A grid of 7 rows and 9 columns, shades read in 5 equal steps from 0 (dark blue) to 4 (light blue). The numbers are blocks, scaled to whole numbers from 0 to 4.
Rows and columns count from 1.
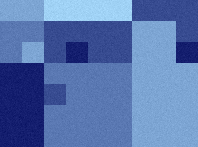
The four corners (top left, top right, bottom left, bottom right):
3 1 0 3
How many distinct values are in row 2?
3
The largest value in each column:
3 3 4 4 4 4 3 3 3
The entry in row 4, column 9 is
3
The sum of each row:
25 15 14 17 16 17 17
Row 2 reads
2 2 1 1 1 1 3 3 1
